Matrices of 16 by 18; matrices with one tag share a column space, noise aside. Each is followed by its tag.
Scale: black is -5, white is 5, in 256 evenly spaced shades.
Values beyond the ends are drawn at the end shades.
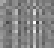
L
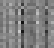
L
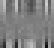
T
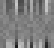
T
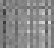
L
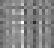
L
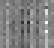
L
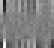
T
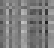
L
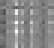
L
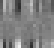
T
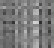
L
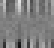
T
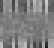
T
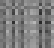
L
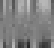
T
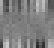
T
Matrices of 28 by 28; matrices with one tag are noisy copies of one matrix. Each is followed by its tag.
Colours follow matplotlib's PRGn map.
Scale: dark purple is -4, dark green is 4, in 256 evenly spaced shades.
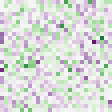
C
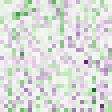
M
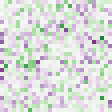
C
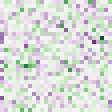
C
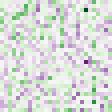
M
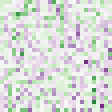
M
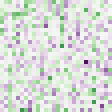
M
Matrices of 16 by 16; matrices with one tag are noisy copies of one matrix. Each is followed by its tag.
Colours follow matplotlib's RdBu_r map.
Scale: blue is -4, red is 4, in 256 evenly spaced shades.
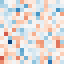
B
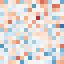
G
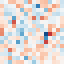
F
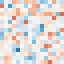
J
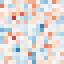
J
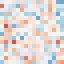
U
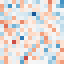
U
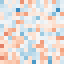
B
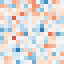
J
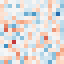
U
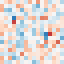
F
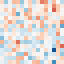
G
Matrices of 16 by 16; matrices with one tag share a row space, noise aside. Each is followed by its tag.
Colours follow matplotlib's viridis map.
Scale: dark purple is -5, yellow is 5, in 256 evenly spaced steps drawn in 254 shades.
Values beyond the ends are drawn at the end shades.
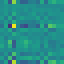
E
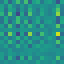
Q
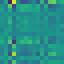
E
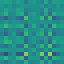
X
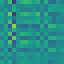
E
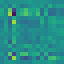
E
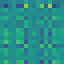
X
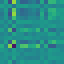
E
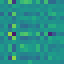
E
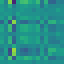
E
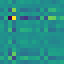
E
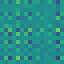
Q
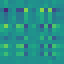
X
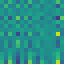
Q
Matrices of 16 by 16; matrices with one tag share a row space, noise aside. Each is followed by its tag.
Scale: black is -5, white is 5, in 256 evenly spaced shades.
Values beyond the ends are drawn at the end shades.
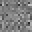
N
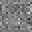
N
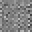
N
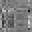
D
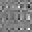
N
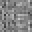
D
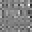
N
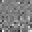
N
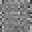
N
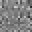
N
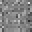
N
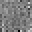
N
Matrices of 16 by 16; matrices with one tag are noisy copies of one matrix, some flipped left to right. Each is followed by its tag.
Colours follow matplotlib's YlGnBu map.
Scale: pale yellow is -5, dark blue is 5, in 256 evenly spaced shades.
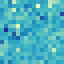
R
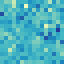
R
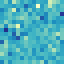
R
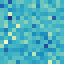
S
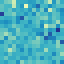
R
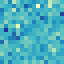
R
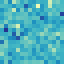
R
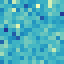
R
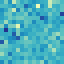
R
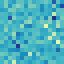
S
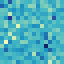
S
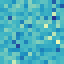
S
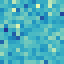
R
